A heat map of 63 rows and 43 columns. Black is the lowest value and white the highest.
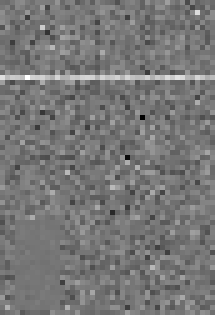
There is no overall slope. The bottom left is the smoothest part. There are no regular stripes. Row 16 differs from the rows beside it. An odd patch, calmer than its surroundings, sits in the bottom left. The halves do not mirror each other.
